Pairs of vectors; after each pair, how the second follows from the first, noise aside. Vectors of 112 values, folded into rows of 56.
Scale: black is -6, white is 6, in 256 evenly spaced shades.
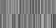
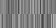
negated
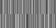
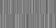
shrunk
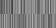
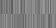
shrunk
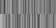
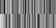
scaled up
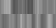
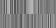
sign-scrambled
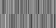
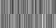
wrapped around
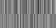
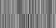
shuffled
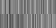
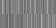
shrunk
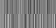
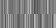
sign-scrambled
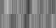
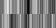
scaled up
